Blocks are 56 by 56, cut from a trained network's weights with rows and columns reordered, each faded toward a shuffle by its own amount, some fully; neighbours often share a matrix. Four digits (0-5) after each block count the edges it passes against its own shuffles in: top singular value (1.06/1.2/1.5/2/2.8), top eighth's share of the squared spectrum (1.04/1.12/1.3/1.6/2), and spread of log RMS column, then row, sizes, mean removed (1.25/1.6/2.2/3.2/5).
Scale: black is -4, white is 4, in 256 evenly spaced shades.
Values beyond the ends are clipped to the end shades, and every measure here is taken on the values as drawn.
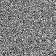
2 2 0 1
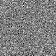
2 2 0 1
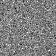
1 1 0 0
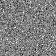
0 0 0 0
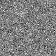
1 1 0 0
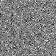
0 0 0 0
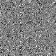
3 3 2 2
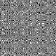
3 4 2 3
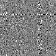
3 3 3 1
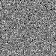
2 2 0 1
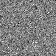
1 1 0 0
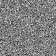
0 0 0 0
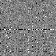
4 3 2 2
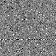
3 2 1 1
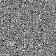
2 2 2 0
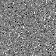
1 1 1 0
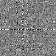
3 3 2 2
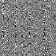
3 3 3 0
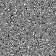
1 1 0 0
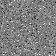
0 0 0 0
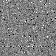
2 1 0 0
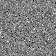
0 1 0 0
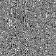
2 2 2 0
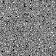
2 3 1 1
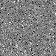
0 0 0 0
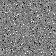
0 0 0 0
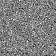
0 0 0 0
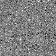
2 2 1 0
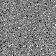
1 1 0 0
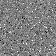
0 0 0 1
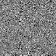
2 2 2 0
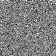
2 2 1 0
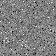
0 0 0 0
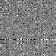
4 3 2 2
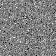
1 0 0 0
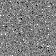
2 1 0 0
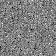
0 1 0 0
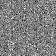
0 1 0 1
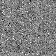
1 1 0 0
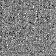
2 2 0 1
